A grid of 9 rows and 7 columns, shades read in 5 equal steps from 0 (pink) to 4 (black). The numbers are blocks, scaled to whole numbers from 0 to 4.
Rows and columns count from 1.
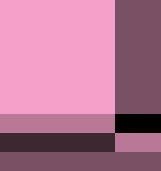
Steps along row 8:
same same same same down same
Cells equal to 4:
2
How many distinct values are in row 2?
2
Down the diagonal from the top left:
0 0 0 0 0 2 4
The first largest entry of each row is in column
6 6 6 6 6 6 6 1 1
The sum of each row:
4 4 4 4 4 4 13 17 14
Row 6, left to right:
0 0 0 0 0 2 2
